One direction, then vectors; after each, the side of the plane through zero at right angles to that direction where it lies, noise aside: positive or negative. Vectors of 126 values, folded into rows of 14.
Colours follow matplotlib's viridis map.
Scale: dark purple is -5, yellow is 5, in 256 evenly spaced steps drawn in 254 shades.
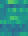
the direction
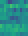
negative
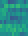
negative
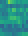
positive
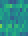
negative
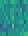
positive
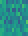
negative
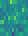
positive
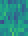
negative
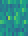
positive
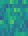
positive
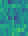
negative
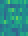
positive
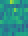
positive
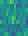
positive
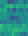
negative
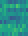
negative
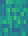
positive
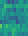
negative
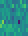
negative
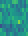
positive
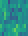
negative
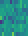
negative
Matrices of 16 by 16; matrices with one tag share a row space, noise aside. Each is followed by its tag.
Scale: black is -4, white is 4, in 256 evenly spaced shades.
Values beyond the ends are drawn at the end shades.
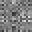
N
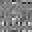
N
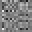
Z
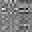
Z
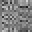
Z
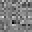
N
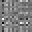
Z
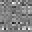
N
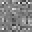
N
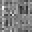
Z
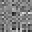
N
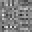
Z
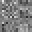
Z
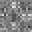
N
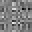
N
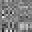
Z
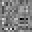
Z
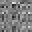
N
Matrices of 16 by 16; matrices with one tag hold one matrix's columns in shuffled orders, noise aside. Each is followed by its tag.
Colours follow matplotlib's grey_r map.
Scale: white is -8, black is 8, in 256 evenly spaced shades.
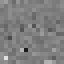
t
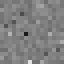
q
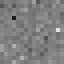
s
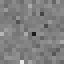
q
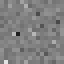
q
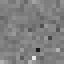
t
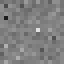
s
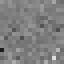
t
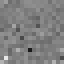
t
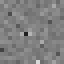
q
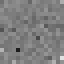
t
